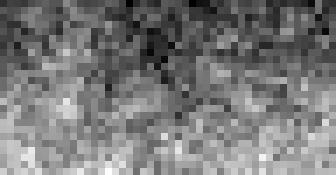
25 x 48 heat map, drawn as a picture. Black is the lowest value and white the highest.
The ninth with the lowest average is the top middle. No regular stripes run through it. Overall the values sit about 50% of the way up the scale. Values rise toward the bottom.
